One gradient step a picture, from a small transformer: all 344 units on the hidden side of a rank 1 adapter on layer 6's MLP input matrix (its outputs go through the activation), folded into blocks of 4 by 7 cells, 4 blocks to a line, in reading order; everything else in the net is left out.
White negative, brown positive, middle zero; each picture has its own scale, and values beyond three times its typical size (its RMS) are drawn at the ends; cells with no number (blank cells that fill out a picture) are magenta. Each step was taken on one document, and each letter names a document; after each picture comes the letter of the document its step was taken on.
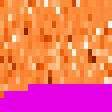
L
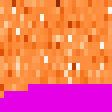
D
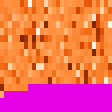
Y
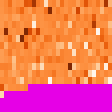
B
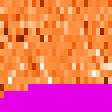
B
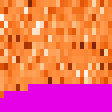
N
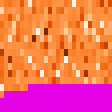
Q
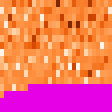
D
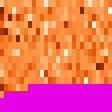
Q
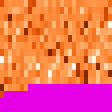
L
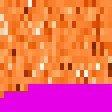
N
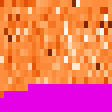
L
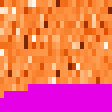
D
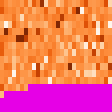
B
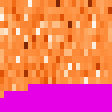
D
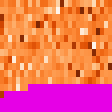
N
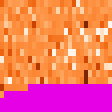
L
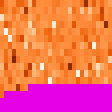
N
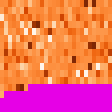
N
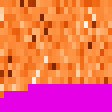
Q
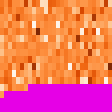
B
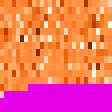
Y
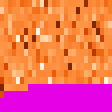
Y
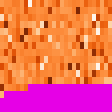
B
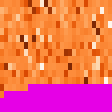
Y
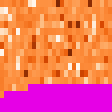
D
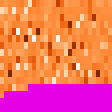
D
